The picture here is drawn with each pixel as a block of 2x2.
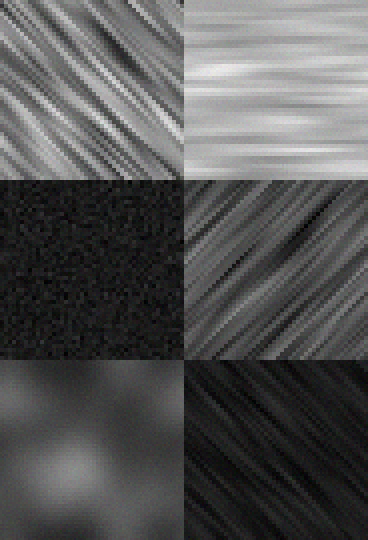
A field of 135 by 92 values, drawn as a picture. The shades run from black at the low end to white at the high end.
The table splits into 3 rows of 2 panels. Panel 1,1: middling, slanting down to the right, strong in contrast. Panel 1,2: high, streaked across. Panel 2,1: very low, fine-grained, faint in contrast. Panel 2,2: low, slanting up to the right. Panel 3,1: low, smooth. Panel 3,2: very low, slanting down to the right, faint in contrast.
